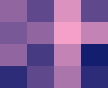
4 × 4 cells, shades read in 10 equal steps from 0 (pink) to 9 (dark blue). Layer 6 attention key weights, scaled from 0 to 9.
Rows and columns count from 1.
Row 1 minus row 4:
-4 0 -2 -2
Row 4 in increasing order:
3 6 8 8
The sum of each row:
17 11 22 25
